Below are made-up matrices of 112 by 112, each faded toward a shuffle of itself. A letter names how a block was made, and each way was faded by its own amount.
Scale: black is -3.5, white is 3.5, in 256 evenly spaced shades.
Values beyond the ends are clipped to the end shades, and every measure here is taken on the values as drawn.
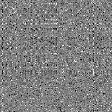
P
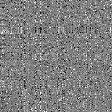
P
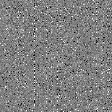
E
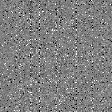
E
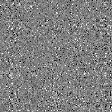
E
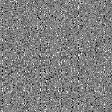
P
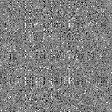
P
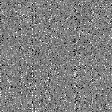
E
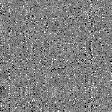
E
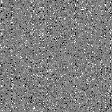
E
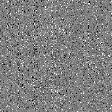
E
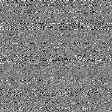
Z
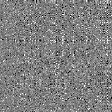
P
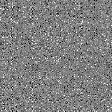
E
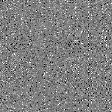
E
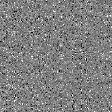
E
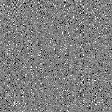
E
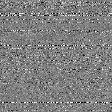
Z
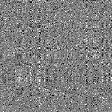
P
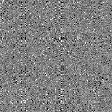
P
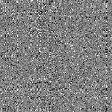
P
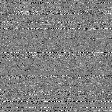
Z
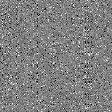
E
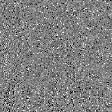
E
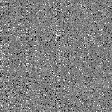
E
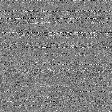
Z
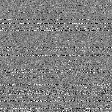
Z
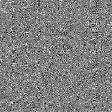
E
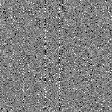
P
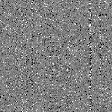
E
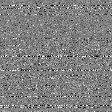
Z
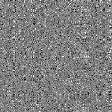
P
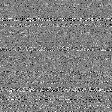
Z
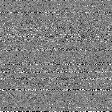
Z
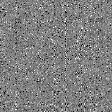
E
